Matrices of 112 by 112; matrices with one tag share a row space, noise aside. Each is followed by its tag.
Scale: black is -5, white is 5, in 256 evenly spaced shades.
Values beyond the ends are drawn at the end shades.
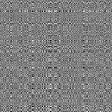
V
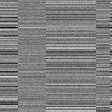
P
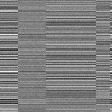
P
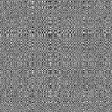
V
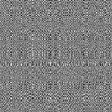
V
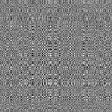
V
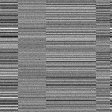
P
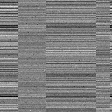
P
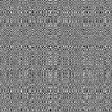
V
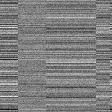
P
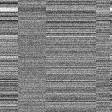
P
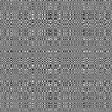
V
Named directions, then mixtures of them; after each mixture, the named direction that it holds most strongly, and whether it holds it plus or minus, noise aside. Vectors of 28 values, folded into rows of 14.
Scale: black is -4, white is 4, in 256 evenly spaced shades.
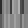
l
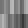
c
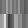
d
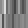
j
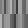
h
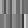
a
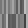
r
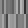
r, minus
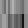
c, plus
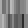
c, plus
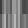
l, plus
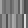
r, minus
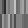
j, minus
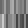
c, plus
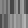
c, minus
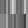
r, plus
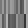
r, plus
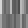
l, minus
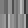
r, minus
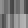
c, minus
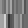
d, plus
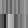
d, minus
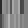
l, plus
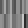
a, minus
